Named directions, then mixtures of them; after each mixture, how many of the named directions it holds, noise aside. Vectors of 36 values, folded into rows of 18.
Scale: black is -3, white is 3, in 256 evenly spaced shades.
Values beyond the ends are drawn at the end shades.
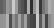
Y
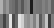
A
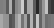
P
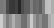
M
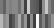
two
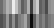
three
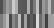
one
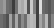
one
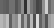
three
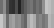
one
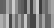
one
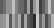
one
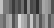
three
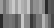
one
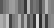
two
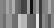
two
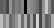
three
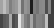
two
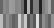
three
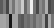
two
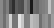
two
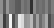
one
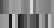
one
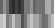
one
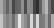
three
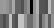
three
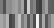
two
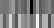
two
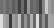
three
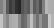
one
